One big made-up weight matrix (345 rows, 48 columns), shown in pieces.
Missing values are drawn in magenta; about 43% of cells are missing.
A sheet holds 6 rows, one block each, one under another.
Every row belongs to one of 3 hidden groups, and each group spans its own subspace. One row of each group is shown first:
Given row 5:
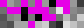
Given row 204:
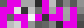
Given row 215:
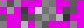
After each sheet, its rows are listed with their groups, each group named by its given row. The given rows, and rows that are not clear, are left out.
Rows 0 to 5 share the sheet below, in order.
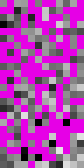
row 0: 204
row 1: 5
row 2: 5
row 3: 204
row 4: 215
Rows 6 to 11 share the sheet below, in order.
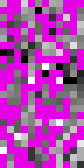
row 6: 215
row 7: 204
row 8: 5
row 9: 215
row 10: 5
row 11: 215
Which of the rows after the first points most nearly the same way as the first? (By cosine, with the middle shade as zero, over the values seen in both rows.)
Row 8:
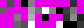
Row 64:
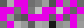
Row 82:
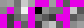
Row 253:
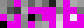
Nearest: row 253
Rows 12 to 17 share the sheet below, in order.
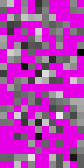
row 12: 215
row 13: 215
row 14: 5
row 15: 5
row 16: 5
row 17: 204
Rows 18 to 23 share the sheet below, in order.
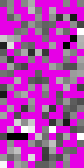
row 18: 204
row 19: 215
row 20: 215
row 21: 215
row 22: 215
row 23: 204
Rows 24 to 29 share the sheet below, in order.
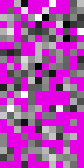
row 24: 5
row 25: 215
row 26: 215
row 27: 5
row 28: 5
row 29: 204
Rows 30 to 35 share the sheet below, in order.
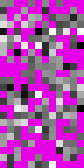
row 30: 204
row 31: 5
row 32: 215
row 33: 215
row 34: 5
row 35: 5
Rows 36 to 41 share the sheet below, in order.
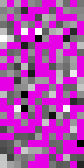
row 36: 5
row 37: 215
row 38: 204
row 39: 204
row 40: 204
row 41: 215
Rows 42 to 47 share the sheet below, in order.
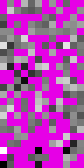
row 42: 215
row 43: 215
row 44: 204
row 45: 5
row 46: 5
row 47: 215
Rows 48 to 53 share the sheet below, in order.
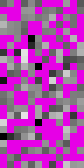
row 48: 215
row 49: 204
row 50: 215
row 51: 5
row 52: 215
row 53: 5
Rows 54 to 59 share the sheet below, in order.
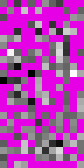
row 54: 5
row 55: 5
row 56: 204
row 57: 204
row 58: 215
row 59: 5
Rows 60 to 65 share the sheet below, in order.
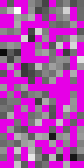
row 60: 204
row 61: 204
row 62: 215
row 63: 5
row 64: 5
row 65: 204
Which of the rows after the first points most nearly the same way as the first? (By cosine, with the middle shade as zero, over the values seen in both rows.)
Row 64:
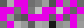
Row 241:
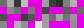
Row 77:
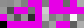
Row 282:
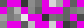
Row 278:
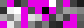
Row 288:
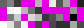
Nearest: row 241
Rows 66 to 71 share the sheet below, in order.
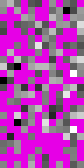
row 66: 215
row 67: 5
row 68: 204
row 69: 215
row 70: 204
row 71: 5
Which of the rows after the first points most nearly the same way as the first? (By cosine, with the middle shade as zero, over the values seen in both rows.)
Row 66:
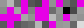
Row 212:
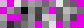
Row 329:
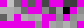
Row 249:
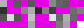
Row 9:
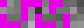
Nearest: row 329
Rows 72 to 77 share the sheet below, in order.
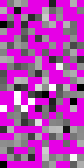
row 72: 204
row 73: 5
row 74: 5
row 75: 204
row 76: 215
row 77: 204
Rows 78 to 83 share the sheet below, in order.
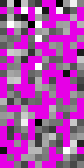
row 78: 5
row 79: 215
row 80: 215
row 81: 215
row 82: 215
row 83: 215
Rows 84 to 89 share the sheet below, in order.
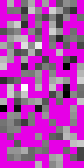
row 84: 204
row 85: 5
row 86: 215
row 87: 215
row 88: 5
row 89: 5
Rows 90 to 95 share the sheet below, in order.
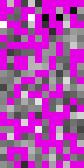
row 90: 204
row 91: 204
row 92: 204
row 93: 5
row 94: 5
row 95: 204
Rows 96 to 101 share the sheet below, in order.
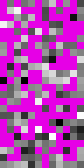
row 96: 204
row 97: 204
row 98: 204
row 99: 5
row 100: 5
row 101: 215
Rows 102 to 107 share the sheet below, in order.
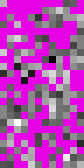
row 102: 5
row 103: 204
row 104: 204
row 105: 5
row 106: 204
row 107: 215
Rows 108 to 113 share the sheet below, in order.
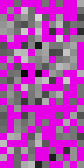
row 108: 5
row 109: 5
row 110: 5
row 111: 5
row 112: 215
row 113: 215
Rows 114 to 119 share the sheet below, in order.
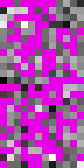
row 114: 204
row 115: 204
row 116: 204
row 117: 215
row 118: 5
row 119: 215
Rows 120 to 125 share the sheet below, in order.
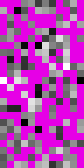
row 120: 204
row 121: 5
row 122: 215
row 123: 215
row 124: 5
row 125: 5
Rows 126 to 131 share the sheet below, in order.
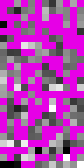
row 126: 204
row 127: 215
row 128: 204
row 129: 5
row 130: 204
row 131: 215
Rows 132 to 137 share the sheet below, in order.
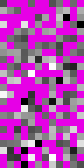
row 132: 215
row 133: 204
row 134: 204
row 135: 215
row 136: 204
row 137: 204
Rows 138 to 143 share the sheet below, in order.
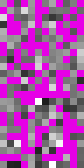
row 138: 215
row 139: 215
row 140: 215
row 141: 5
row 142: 5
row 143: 5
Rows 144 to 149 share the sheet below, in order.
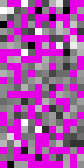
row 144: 215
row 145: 204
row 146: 204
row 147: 5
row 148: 5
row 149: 5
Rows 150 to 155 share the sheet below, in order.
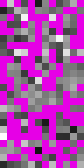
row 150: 215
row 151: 5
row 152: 5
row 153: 215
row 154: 204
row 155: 215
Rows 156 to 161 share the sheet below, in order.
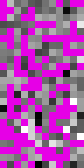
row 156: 215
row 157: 5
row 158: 215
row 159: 204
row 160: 215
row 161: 5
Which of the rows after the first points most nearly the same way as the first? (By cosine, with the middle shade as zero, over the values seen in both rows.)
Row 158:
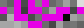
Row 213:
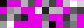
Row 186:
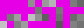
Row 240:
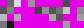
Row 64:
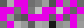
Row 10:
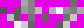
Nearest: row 213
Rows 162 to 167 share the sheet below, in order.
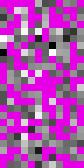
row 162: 204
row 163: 215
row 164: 5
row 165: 215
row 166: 204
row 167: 215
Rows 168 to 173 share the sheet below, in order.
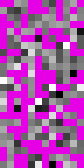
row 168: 204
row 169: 215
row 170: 204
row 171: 5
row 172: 5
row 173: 5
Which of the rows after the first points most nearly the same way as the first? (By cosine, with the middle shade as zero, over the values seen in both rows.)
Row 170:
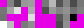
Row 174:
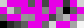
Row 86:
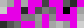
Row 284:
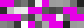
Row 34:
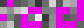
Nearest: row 34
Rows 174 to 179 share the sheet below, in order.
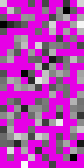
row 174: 215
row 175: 5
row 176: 5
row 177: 204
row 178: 5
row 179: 204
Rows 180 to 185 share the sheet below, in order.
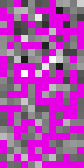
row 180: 5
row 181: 5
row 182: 5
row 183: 5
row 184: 215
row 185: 215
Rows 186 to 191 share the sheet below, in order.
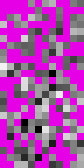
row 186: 204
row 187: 5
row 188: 215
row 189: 5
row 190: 5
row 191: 5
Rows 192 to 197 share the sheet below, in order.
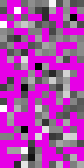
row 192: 204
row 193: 204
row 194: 215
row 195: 215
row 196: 5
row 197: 204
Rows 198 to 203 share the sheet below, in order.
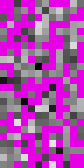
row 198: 5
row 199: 204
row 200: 215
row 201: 5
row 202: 204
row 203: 5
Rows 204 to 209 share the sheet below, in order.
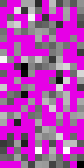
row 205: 215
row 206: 5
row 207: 5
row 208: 204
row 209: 215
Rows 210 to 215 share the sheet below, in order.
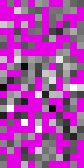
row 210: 204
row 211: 5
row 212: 5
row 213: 5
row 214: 5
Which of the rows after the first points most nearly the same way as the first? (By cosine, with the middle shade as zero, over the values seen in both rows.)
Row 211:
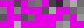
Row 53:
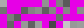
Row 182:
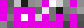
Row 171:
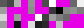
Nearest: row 53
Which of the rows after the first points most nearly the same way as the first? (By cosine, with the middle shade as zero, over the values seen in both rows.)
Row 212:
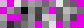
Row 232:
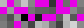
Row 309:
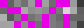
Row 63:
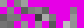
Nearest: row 232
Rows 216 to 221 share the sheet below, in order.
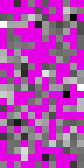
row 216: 204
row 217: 215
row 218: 5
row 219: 215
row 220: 204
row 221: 5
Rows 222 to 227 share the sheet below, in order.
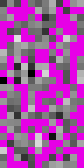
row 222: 5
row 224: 204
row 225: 215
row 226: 5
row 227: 215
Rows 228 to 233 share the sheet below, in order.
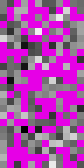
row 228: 204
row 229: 215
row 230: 5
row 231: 215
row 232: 5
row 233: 5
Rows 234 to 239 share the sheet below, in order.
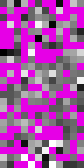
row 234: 5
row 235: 215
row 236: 215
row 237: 215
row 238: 5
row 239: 5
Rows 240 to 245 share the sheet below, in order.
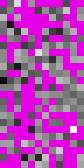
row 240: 5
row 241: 5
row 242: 204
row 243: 204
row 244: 204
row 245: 5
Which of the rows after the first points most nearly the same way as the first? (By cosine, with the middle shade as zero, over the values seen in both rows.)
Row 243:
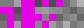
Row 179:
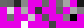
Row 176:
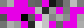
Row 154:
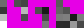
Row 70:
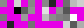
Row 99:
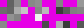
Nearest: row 70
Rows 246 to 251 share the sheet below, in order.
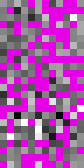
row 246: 204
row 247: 204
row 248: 5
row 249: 215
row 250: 5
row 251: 5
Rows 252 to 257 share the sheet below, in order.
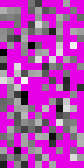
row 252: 5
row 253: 204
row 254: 204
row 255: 5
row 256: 5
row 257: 204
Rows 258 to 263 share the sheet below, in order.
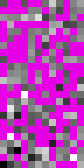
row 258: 5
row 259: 5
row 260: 215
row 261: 5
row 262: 5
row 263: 204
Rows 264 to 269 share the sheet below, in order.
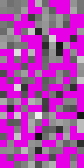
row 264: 204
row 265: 204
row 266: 215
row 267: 5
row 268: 5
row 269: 215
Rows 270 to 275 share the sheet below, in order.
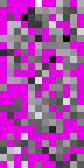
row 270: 215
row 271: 215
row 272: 5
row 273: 215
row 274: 215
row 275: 204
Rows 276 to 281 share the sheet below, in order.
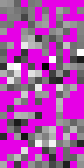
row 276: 5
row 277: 215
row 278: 204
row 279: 204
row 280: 204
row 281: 204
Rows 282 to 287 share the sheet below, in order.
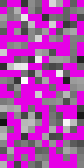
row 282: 5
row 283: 215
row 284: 204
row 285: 215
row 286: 215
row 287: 204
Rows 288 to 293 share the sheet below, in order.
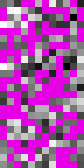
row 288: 204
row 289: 5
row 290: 215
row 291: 5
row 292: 204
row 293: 5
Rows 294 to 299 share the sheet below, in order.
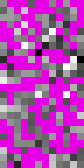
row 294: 204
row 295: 5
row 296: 215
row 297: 215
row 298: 215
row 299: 5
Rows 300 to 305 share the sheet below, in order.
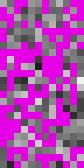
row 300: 5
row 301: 215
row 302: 215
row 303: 5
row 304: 5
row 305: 5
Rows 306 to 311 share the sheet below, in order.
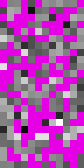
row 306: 204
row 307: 215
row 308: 215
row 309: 215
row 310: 5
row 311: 5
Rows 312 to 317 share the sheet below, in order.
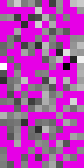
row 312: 204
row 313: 5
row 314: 215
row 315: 204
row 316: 5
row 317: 5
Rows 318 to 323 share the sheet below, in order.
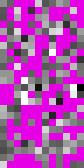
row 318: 204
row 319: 5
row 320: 204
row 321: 215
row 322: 5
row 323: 215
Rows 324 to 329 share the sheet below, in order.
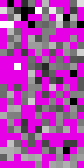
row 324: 215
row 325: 215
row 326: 204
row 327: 204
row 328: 5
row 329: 215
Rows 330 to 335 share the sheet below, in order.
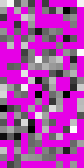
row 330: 215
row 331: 215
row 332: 5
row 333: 215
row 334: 204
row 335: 215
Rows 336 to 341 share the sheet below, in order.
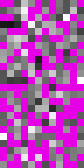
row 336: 215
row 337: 204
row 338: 215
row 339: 5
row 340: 204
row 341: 5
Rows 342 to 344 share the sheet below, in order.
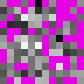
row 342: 215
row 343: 5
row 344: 5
